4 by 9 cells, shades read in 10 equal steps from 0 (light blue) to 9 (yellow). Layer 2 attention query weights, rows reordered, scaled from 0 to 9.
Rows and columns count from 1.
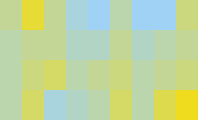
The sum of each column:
13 23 15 8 9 18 8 14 23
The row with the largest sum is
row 4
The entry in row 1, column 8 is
0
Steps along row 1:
up down down down up down same up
